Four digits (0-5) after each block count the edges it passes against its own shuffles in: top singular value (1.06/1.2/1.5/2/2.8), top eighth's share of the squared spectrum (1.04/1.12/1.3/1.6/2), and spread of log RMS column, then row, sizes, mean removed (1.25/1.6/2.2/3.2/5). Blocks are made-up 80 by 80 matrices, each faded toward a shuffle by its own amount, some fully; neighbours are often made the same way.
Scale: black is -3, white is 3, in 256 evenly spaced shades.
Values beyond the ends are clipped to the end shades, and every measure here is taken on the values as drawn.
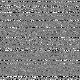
2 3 0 4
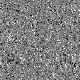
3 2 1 1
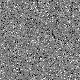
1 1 0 0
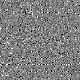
3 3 0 2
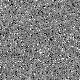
2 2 0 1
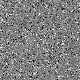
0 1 0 0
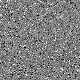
0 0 0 0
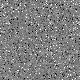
0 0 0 0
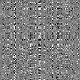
5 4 4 3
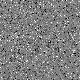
2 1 0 0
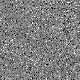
3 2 1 1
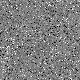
1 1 0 0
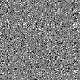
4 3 2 1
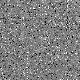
2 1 1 1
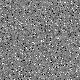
0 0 0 0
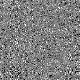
3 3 2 1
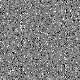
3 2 2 0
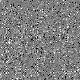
3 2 1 0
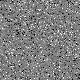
1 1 0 0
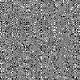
4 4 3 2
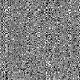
4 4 3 2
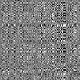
5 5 4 3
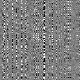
4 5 4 2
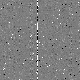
4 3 1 0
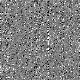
3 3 2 1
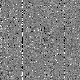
4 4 2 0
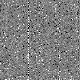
3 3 2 0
